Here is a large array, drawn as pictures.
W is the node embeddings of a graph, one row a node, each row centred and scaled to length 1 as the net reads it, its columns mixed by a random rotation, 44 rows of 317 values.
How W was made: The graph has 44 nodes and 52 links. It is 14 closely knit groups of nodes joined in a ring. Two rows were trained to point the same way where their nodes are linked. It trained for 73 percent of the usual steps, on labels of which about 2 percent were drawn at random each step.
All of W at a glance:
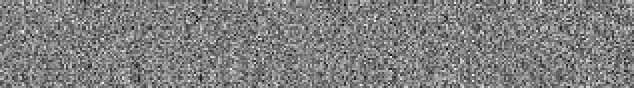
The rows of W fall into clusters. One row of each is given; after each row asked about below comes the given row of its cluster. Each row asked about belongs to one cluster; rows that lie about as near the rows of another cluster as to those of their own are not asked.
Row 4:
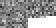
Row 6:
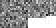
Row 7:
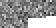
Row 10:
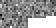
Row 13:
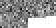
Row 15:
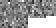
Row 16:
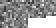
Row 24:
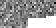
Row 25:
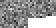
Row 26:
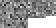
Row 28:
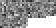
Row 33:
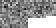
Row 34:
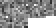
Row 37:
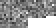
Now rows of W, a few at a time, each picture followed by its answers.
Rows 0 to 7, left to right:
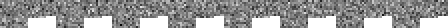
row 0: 4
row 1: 4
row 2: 26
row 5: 15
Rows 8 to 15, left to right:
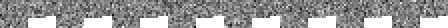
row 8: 10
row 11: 34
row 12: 15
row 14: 13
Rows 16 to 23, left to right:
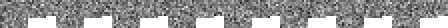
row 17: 24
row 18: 7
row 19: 6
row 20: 37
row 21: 13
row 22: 15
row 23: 33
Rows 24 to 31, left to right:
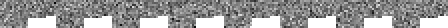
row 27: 34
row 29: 25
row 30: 16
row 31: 25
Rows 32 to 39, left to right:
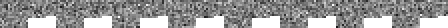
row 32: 33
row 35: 28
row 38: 28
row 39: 28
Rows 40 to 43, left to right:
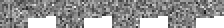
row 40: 37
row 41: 6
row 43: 16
